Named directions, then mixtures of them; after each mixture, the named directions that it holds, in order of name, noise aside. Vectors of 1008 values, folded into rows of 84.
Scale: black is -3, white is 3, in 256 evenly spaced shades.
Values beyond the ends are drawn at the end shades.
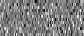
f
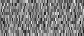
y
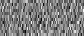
y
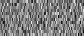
y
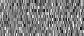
f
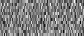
y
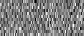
f, y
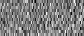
f, y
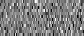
f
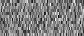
y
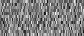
y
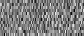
f, y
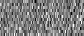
f, y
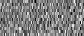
f, y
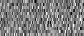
f, y
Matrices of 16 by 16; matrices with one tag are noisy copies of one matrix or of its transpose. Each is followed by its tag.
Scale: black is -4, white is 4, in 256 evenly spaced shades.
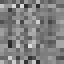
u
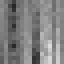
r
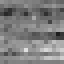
r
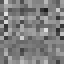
u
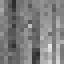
r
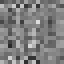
u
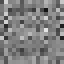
u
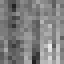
r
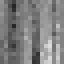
r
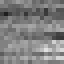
r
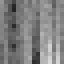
r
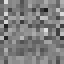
u
